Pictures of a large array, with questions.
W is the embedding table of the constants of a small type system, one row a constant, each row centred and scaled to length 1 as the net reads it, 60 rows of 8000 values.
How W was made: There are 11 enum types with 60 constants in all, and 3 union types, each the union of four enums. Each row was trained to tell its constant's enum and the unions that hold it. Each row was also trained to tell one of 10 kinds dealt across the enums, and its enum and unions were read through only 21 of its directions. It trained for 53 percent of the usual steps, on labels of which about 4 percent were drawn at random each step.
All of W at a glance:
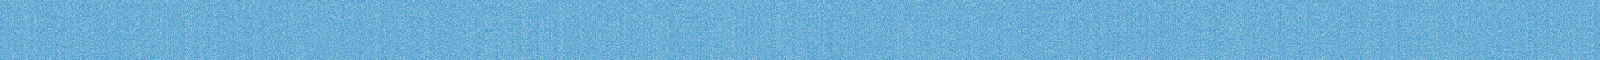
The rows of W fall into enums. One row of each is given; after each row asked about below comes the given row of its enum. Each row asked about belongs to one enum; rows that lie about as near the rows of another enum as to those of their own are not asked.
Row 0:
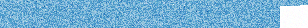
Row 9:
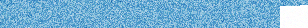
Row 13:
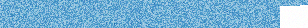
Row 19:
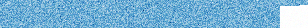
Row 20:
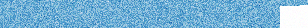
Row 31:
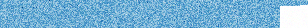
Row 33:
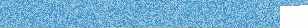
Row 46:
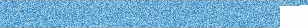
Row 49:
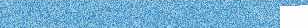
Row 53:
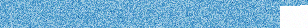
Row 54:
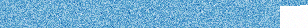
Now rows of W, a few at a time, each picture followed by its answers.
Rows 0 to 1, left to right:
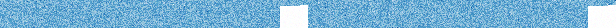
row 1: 0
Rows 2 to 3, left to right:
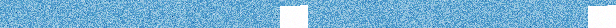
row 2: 33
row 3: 54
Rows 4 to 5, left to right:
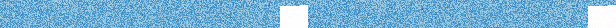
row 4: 49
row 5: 49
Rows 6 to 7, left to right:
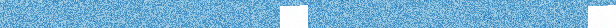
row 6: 13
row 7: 31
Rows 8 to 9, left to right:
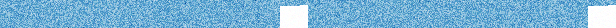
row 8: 20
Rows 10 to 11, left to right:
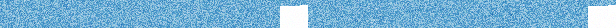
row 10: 31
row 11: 33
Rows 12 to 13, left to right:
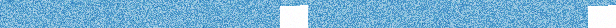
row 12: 31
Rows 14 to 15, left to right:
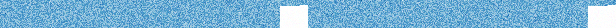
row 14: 20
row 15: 20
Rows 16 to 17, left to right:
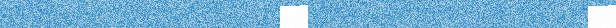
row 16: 49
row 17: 49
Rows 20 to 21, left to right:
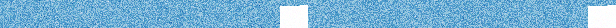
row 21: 54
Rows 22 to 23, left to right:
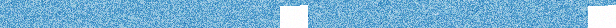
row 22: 33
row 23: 20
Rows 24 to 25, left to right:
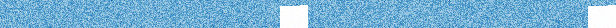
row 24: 46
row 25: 0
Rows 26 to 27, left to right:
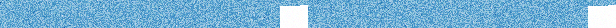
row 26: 49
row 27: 33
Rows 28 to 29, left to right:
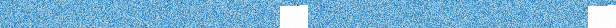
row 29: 31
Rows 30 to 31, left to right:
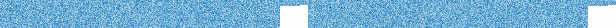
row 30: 31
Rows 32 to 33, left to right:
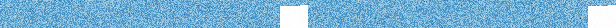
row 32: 33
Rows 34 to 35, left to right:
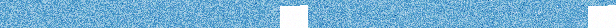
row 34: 54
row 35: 0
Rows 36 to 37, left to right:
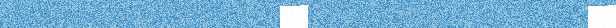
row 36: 49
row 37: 0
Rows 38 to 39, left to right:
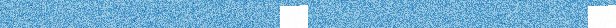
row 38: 49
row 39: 9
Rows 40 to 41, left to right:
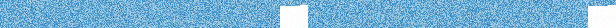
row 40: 31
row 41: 20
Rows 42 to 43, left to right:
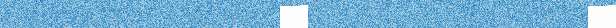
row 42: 33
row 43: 0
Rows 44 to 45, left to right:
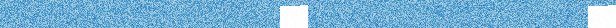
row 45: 54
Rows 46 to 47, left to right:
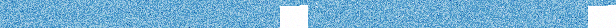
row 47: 20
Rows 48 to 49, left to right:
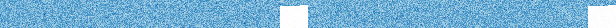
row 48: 54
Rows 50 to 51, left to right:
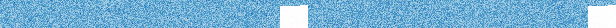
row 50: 33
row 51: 13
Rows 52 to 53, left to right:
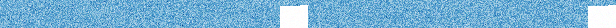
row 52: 0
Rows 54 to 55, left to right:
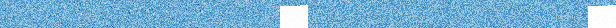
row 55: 13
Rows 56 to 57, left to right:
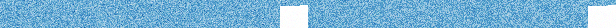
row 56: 54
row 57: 20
